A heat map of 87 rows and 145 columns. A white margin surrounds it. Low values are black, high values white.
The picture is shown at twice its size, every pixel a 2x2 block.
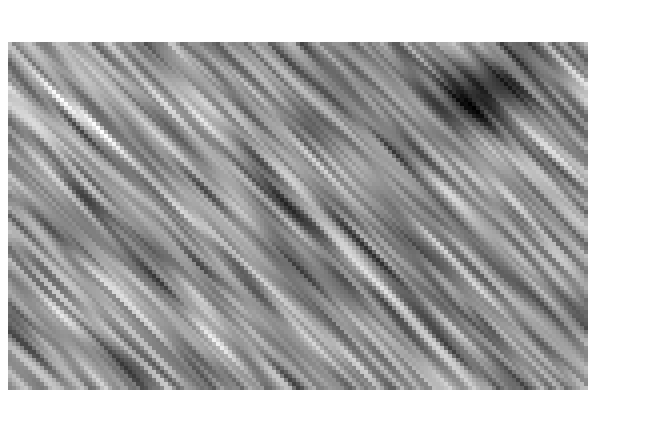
A single dip lies in the top right. No lone cell stands out from its neighbours. The top right is the ninth with the lowest average. The grain runs diagonally down to the right. The top left is the ninth with the highest average. Neither half mirrors the other.
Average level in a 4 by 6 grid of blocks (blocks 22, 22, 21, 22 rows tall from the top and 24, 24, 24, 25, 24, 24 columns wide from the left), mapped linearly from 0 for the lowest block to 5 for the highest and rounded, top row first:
5 4 4 2 0 1 | 4 4 3 3 3 4 | 4 3 3 2 2 3 | 4 3 4 4 3 3
